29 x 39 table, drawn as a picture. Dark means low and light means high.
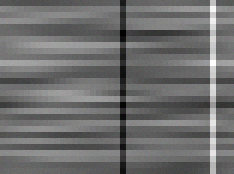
Odd lines: columns 21 and 36. Histogram: heavy tails on both sides. Slope: none. Average level on the scale: 40%. Calmest part: top left.
